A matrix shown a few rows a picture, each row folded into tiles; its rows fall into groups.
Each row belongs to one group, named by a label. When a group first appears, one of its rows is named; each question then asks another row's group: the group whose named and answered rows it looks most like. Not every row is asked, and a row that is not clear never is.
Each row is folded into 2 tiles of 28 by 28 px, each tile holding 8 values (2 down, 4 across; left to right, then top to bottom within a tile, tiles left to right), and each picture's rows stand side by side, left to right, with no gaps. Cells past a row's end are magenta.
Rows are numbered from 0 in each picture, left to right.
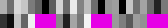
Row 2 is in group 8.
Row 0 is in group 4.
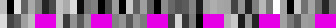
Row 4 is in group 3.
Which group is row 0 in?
8
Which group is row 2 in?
8
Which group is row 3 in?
3
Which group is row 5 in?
8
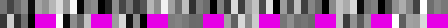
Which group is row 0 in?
3
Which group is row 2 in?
3
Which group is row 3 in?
8
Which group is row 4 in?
4
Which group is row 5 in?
8
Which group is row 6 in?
8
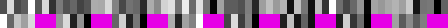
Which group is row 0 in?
4
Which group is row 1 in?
3
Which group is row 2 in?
3
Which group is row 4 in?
3
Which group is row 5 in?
3
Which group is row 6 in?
3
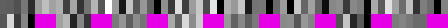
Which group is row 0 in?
3
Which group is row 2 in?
8
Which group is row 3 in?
4
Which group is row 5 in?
8
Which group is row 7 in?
8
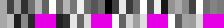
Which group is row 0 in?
3
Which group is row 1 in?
4
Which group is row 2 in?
4
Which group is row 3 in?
4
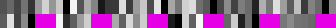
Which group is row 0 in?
3
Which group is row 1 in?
8
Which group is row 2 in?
4
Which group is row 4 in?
3
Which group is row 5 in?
8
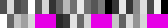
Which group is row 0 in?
4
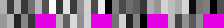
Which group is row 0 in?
3
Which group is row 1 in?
4
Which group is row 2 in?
3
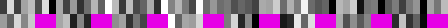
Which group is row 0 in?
4
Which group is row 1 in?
3
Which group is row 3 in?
4
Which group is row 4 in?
3
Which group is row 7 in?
3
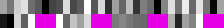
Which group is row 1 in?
4
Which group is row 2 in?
8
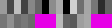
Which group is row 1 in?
8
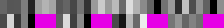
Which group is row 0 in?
3
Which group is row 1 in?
3
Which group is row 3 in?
8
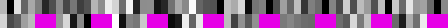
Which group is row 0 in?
8
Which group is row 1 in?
3
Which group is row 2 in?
8
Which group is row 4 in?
8
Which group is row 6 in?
4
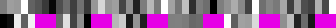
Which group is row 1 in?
3
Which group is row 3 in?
8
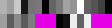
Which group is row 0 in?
8
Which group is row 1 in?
4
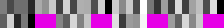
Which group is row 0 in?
3
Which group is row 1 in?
4
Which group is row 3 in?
4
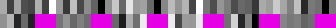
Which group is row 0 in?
3
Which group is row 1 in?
8
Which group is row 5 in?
8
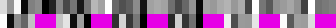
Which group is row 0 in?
8
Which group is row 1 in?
3
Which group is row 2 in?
3
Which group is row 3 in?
3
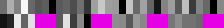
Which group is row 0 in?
4
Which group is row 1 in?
3
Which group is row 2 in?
8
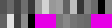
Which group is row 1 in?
8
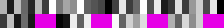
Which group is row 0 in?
3
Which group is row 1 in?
4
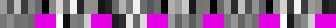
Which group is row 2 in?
4
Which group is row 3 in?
8
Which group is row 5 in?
8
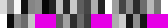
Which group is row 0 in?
8
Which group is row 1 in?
3
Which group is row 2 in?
3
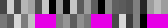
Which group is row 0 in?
4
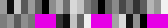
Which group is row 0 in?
8
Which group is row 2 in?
3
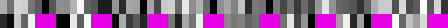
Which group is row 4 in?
8
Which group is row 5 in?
3
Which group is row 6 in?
3
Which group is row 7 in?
4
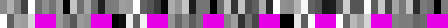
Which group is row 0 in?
4
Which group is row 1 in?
8
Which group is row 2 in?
4
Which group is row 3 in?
8
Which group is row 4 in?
3
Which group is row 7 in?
8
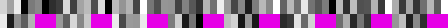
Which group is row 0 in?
8
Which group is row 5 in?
4
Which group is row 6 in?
3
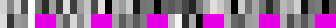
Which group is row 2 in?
8
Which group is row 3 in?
3
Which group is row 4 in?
8
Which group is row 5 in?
8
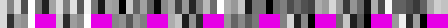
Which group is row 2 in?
8
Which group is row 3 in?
3
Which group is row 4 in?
8
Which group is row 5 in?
3
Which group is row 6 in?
3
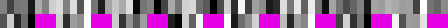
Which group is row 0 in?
3
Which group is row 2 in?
8
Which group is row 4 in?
8
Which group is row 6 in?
3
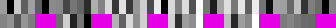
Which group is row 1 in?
3
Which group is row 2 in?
4
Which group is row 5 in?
8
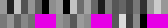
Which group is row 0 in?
8
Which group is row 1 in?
8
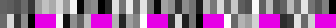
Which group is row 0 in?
3
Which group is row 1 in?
8
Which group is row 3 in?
3
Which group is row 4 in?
4
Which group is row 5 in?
4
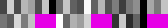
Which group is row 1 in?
4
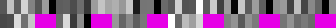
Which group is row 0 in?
4
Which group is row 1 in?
3
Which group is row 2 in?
8
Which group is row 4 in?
8
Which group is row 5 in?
8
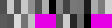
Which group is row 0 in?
4
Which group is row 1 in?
3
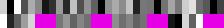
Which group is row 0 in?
8
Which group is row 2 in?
8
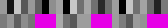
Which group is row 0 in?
8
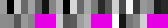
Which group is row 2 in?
8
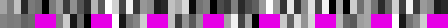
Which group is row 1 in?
3
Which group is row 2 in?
8
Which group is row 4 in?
3
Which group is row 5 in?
4
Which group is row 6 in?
8
